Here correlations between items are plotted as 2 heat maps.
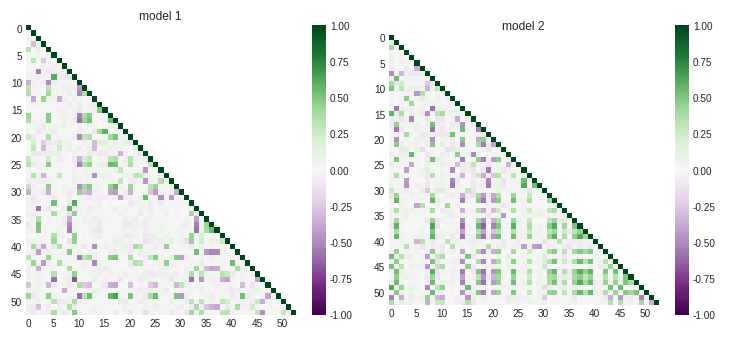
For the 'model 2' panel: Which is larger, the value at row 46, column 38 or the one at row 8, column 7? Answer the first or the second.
the first
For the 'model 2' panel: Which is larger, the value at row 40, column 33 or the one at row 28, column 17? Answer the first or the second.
the first
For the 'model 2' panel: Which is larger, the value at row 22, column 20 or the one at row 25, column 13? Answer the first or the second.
the first
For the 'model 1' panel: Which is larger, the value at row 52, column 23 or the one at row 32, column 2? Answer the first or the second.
the second
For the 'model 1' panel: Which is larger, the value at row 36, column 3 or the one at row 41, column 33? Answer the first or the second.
the second
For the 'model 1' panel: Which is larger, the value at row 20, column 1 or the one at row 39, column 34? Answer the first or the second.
the second
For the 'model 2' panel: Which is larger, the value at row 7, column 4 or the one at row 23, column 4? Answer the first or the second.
the second
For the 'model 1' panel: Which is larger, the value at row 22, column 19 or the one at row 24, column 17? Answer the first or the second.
the second
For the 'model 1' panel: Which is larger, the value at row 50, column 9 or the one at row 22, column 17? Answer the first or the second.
the first
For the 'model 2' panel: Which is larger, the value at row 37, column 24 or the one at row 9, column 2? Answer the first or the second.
the first
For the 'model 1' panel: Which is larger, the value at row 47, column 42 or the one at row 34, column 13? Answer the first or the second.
the second
